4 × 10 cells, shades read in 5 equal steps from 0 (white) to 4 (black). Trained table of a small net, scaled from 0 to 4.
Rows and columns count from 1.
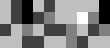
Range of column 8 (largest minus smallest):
3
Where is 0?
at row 2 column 8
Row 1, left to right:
1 3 4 1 3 1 1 1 1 4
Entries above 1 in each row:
4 6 7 4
